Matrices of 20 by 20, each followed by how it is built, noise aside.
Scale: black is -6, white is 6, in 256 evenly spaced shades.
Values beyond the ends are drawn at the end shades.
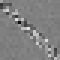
banded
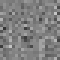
low rank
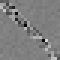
banded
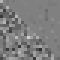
lower triangular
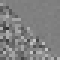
lower triangular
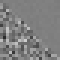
lower triangular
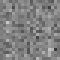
low rank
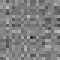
low rank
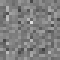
low rank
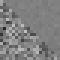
lower triangular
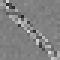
banded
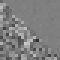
lower triangular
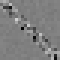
banded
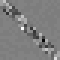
banded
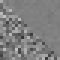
lower triangular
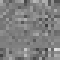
low rank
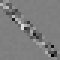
banded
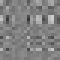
low rank
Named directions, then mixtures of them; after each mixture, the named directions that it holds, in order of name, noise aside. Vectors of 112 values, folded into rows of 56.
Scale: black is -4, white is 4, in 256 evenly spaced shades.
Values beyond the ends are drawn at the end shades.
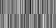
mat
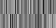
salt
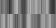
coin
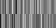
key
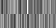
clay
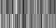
coin, key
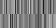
salt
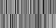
salt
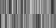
coin, key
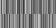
key, mat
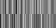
key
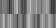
coin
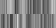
coin, salt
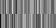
key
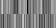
clay, coin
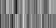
coin, key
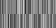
key, mat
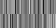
salt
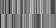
coin, key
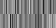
salt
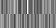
clay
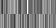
clay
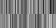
coin, salt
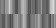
coin
